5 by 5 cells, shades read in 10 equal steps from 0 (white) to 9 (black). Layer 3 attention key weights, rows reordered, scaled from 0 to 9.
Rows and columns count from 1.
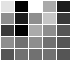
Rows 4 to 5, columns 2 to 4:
5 4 5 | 5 5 5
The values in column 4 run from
2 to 5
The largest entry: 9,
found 2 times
